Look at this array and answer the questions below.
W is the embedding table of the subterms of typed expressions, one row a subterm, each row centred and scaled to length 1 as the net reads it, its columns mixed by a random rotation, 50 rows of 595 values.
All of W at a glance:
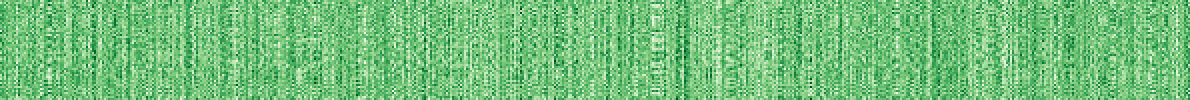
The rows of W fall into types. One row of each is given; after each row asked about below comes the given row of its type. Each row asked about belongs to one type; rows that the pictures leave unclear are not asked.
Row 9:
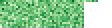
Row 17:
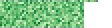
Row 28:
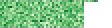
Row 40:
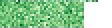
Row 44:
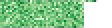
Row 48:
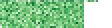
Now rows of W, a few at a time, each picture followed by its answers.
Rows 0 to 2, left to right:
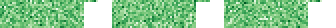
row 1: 28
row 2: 44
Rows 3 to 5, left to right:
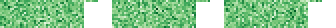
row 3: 17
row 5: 40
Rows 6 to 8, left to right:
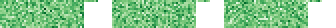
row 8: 44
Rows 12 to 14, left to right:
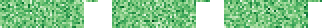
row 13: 28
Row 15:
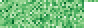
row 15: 48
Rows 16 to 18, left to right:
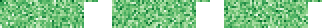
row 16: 9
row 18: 28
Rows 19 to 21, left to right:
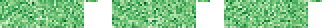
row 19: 44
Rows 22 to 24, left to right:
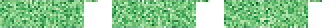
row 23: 44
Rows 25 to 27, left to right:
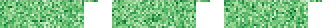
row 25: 28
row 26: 28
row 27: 40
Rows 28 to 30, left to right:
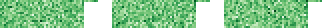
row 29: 28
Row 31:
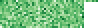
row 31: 9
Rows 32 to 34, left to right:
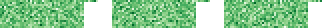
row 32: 44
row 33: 44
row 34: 40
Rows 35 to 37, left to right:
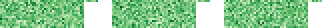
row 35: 17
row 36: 17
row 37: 48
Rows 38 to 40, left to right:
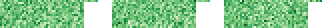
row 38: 17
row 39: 17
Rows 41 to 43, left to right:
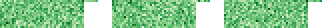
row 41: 17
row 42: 40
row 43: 28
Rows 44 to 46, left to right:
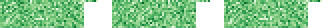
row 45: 40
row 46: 44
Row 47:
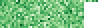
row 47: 40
